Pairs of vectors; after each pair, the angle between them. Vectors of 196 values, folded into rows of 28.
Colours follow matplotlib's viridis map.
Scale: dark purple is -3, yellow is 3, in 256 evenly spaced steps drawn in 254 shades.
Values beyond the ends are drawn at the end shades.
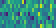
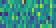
nearly parallel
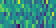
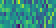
nearly parallel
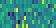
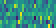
partly opposed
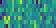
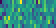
nearly parallel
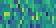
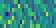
nearly opposite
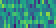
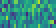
partly opposed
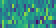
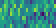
orthogonal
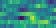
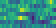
nearly opposite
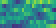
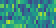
partly opposed
